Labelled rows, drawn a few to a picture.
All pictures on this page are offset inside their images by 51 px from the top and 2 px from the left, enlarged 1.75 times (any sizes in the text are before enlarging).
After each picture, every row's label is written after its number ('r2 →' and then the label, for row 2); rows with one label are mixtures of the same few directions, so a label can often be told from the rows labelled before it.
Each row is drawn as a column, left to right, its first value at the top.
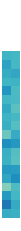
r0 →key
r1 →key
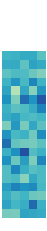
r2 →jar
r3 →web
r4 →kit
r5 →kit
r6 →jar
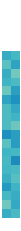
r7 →key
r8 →jar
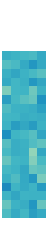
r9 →key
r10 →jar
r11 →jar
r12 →kit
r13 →key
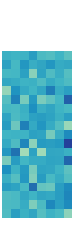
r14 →web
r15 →kit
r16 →kit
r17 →key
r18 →kit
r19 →key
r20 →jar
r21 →jar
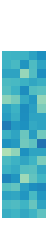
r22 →kit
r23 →kit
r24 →key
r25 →key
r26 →jar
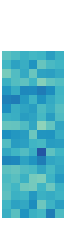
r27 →jar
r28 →jar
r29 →web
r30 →key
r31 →kit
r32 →web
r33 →key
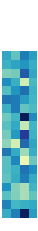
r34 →kit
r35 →jar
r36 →web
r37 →web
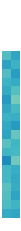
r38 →jar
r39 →jar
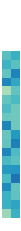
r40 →web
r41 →key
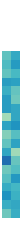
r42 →web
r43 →kit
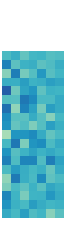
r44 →key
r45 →key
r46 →jar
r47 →jar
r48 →key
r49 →web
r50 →web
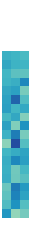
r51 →jar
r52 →jar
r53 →web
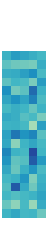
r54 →kit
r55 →key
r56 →key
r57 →kit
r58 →web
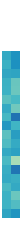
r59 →jar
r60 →web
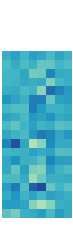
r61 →jar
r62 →jar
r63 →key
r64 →key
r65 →key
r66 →kit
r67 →web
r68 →web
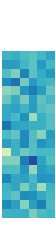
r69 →kit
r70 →kit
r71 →kit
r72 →web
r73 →key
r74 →key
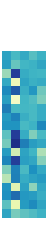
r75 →key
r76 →kit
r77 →jar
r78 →key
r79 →kit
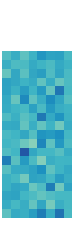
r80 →web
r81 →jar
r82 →kit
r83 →jar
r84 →web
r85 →key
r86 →web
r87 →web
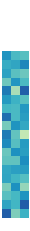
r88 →web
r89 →web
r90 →key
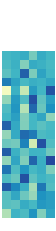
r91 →web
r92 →key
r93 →key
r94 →jar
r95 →jar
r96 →web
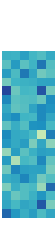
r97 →web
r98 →web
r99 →key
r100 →jar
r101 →key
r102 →key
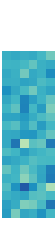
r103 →web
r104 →jar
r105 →key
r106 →key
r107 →jar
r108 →key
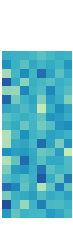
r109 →kit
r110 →web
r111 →kit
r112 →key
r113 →key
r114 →web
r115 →key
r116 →kit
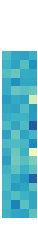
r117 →jar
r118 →kit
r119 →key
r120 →kit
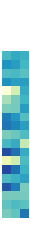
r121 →web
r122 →web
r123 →jar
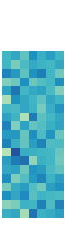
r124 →kit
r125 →kit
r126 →web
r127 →web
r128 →key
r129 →key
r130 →kit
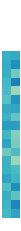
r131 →kit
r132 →kit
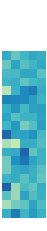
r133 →key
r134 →jar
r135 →kit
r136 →web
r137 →key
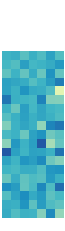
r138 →kit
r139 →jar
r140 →key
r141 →kit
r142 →jar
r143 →jar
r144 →web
